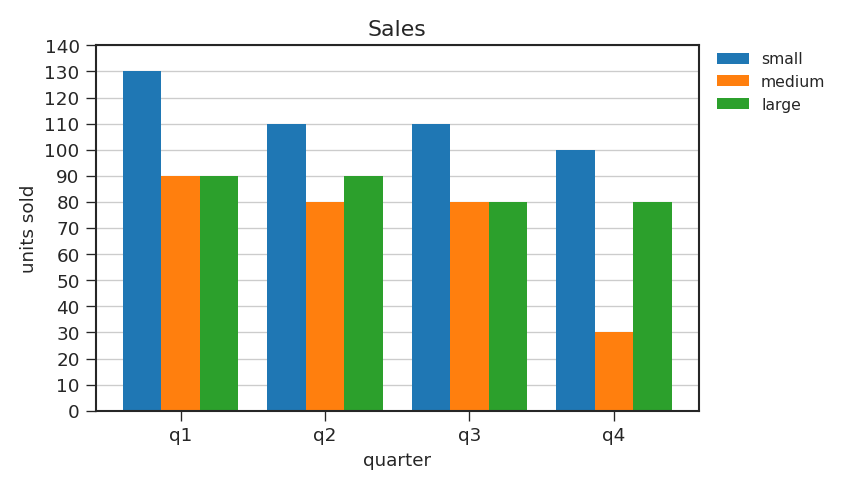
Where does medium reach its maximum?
q1
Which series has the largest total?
small
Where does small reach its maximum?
q1
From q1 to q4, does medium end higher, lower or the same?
lower
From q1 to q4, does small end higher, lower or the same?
lower
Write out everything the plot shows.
Title: Sales
x-axis: quarter, ticks q1 q2 q3 q4
y-axis: units sold, ticks 0 10 20 30 40 50 60 70 80 90 100 110 120 130 140
Legend: small, medium, large
Values:
small: 130 110 110 100
medium: 90 80 80 30
large: 90 90 80 80
